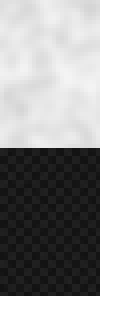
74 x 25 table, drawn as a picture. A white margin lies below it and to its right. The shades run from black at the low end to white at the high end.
The table splits into 2 rows of 1 panel. Panel 1,1: very high, blotchy, faint in contrast. Panel 2,1: very low, checkered, faint in contrast.
